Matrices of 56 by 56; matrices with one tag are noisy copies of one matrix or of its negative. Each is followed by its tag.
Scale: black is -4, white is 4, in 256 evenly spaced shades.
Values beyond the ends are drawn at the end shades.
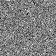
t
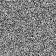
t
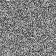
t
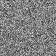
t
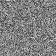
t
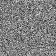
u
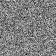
t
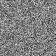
t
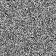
t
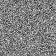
u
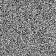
u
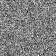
t
